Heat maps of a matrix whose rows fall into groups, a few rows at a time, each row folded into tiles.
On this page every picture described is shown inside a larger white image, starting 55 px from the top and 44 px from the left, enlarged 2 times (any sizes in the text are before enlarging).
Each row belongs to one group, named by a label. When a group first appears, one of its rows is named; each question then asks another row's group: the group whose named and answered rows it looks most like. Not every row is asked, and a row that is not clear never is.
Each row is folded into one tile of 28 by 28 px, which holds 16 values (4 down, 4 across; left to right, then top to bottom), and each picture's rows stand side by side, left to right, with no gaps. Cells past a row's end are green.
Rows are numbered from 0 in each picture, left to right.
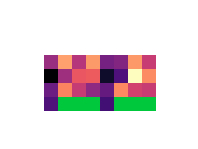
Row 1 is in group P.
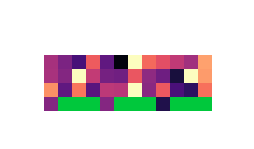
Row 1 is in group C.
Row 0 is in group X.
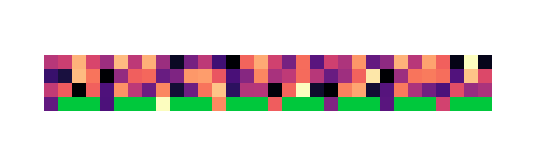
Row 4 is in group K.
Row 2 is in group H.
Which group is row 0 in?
P
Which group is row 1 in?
P
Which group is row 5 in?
K
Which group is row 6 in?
P
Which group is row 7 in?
K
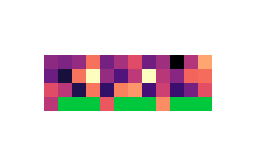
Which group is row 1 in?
K
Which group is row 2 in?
H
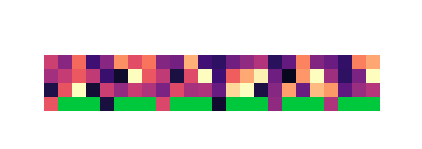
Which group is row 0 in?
K
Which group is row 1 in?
P
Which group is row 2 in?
K
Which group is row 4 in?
P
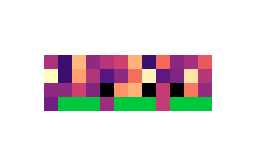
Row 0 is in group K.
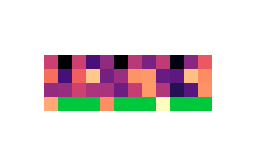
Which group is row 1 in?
H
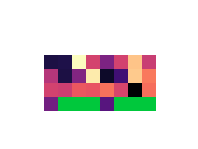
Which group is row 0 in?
C
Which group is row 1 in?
P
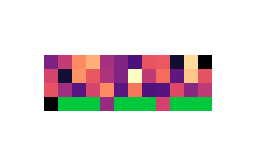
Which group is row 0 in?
P
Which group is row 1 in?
X
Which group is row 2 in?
K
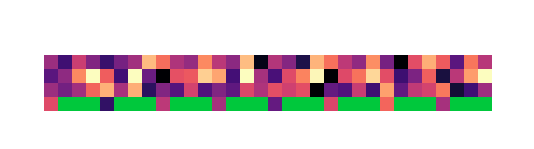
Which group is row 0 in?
H
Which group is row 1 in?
X
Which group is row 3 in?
K
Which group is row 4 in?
X
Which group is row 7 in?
H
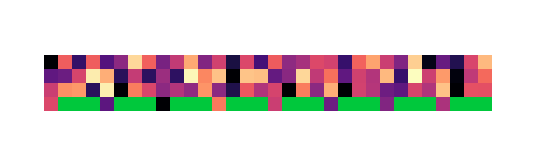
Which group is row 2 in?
P
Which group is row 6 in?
K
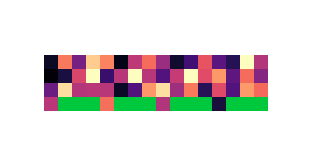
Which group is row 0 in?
P
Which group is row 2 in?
X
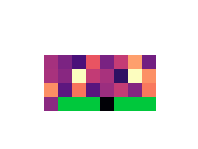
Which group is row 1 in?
P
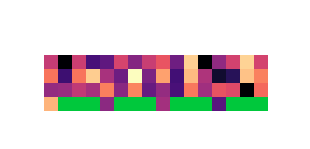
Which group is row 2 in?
K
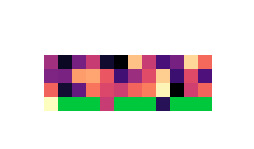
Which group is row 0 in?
H
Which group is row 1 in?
C
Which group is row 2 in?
C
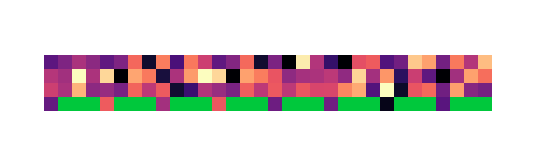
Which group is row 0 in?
X
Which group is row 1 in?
K
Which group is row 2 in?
H
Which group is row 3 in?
K
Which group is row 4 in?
C
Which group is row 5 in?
X
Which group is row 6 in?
C
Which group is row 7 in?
P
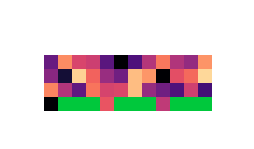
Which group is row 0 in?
P
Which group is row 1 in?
X
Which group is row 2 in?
H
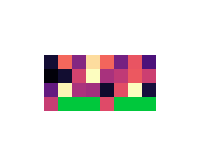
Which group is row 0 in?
P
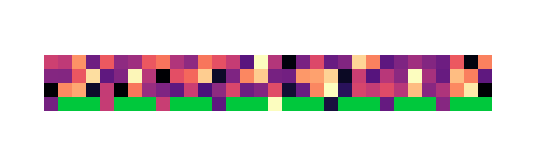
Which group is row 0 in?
K
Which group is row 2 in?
H
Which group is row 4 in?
H
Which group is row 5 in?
C
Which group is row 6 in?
X
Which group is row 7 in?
X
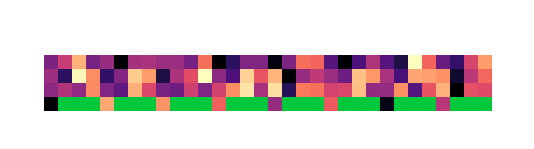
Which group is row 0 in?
P
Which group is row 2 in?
H
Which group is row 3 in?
X
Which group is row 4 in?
C
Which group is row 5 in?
X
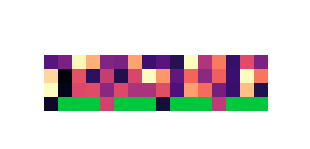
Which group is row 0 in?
C
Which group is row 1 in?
K
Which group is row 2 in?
C
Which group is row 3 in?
K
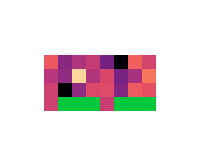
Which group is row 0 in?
H
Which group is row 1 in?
C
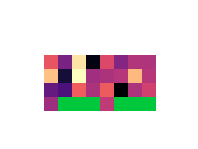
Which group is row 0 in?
K
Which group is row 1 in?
H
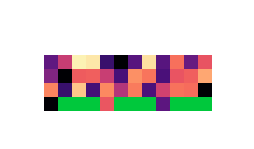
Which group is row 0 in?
C
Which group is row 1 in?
X
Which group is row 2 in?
X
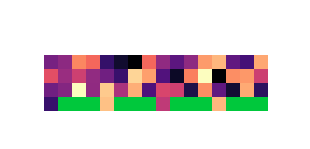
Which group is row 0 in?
C
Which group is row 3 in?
H
